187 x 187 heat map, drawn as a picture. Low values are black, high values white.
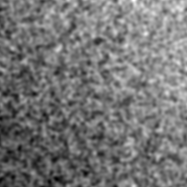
There are no lone odd cells. The texture is blotchy. The histogram is bell-shaped. The ninth with the lowest average is the bottom left. The field climbs toward the top right. The top right is the ninth with the highest average. No regular stripes run through it. Neither half mirrors the other.
